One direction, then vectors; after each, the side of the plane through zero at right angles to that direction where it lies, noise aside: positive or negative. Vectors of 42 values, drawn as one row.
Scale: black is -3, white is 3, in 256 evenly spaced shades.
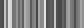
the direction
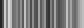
positive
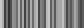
negative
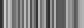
positive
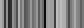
negative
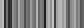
negative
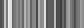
positive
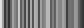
negative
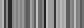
negative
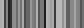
negative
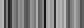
negative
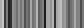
negative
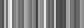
positive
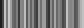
positive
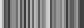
negative
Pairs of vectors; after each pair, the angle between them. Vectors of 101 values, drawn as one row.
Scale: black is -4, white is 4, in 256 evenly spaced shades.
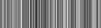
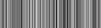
nearly opposite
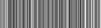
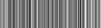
nearly parallel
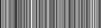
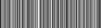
orthogonal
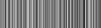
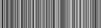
orthogonal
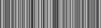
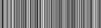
partly opposed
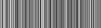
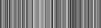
orthogonal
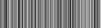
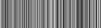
orthogonal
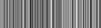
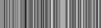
partly aligned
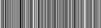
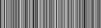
nearly opposite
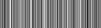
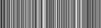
partly aligned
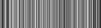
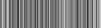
nearly opposite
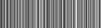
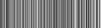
partly aligned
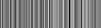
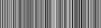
partly aligned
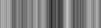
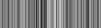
partly opposed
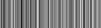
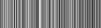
partly opposed
